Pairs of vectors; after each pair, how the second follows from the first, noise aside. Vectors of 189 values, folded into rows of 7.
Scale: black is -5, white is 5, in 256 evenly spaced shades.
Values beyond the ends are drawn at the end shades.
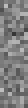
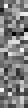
scaled up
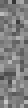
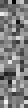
scaled up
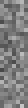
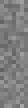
shrunk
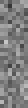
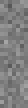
shrunk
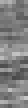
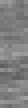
shrunk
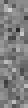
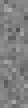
shrunk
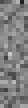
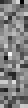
scaled up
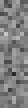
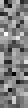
scaled up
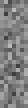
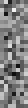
scaled up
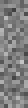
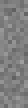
shrunk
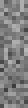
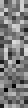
scaled up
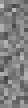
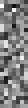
scaled up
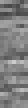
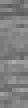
shrunk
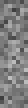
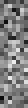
scaled up
